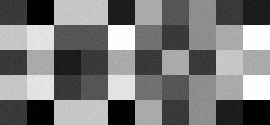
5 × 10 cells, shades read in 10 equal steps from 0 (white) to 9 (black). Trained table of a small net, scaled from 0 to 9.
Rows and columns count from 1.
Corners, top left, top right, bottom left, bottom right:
7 8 7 9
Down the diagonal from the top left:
7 1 8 6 9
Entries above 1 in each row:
10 7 10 7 10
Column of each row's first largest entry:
2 7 3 3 2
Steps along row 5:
up down same up down up down up up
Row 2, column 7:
7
